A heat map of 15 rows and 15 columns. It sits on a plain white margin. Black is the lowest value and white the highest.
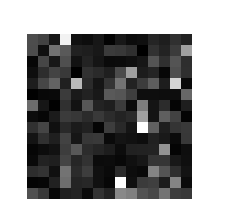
Fine speckle covers the field. No overall slope runs across the table. On average the colour sits 20% of the way up the scale. The halves do not mirror each other. The values are skewed, with a long tail toward high values.
